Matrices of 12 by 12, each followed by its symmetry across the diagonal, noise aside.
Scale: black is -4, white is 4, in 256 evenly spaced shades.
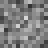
symmetric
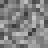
symmetric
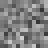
antisymmetric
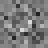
symmetric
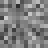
antisymmetric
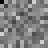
symmetric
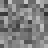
neither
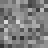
neither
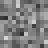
antisymmetric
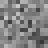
symmetric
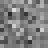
antisymmetric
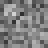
symmetric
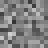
neither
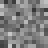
antisymmetric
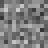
neither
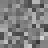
antisymmetric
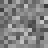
neither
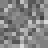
symmetric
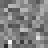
neither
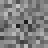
neither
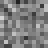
antisymmetric
